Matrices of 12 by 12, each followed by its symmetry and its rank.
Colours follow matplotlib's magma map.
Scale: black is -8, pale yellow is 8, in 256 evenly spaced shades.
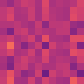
neither, rank two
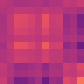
symmetric, rank one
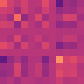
symmetric, rank two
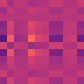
neither, rank one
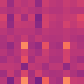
neither, rank two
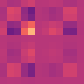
symmetric, rank one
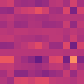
neither, rank two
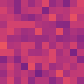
neither, full rank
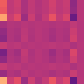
neither, rank one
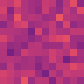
neither, full rank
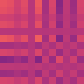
symmetric, rank one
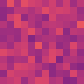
neither, full rank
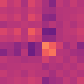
symmetric, rank two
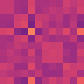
symmetric, rank two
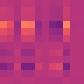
neither, rank one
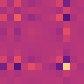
symmetric, rank one
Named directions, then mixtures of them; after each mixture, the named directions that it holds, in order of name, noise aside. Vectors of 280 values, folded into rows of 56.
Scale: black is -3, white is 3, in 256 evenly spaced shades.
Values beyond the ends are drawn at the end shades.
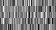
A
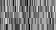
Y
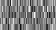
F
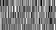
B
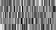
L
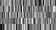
L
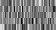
L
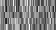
Y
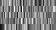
L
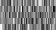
F, L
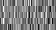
A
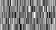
F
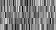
L, Y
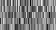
F, Y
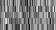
Y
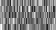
F, L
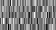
A, F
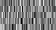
F, L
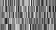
A, Y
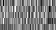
A, B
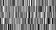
A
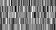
B, F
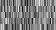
L, Y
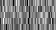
A, Y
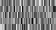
L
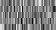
L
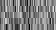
Y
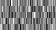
F
